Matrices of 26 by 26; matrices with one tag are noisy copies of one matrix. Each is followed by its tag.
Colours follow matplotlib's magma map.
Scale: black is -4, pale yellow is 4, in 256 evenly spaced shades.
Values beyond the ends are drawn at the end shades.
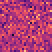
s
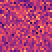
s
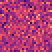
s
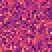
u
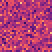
u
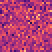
s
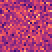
s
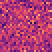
s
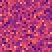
u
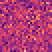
s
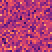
u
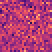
s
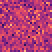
s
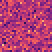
u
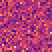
u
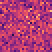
s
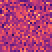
s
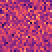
s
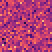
u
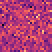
s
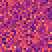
u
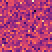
u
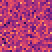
u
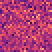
s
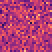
s
